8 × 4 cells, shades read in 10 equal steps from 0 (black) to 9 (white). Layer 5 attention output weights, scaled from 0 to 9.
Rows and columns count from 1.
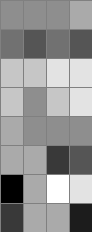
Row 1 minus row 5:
-1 0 0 1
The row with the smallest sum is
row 2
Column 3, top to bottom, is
5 4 8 7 5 2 9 6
